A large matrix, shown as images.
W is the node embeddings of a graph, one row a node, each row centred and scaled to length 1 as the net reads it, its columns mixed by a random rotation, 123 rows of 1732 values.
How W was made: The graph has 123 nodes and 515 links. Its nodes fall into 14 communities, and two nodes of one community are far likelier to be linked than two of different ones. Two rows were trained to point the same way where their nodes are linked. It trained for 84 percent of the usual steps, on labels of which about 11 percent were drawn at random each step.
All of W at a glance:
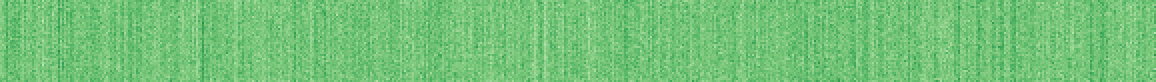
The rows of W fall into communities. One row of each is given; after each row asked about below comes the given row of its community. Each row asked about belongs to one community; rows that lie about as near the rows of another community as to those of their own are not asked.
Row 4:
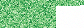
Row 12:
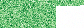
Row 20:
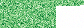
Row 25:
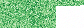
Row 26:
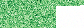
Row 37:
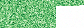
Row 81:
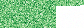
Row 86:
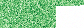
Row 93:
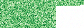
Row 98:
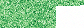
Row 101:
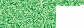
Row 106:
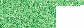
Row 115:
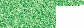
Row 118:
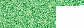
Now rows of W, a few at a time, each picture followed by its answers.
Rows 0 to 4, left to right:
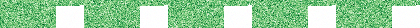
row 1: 98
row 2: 4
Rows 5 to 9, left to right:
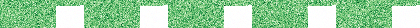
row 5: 26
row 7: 93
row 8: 101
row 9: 4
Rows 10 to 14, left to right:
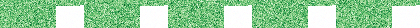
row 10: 26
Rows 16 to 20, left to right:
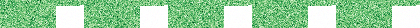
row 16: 26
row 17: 25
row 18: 81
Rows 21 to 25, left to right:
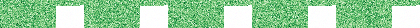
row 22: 81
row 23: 106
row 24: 118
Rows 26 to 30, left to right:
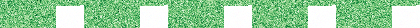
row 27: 37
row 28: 106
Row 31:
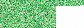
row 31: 81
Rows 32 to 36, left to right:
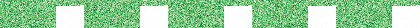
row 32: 25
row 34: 106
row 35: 118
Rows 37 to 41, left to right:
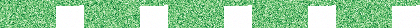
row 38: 101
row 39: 37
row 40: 12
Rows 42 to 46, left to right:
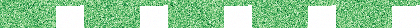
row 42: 25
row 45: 81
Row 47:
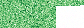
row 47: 25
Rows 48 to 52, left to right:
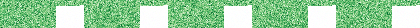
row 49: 93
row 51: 93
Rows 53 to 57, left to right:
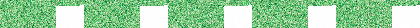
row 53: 118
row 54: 81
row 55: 4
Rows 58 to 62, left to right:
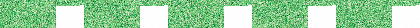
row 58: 20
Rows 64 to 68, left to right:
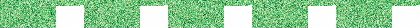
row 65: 4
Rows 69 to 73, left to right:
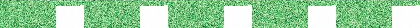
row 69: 93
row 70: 118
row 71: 93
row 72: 12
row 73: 4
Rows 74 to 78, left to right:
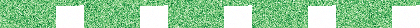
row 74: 118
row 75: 20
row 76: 37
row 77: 106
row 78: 26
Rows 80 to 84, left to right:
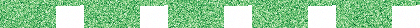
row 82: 25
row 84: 93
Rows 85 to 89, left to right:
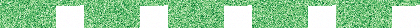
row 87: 115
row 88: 106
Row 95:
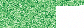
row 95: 4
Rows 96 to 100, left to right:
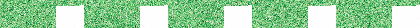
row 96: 4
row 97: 93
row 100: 25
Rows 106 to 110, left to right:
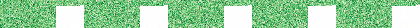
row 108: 12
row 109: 37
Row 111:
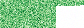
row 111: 25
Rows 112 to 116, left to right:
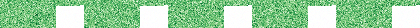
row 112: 26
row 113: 37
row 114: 106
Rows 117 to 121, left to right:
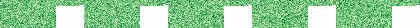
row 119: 101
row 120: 26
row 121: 37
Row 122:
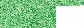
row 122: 26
